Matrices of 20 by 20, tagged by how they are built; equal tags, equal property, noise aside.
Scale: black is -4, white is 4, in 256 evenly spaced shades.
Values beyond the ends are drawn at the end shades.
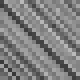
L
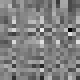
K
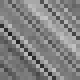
L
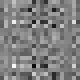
K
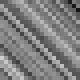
L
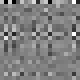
K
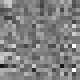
K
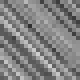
L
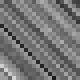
L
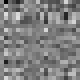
K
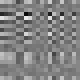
K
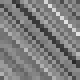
L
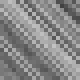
L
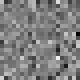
K
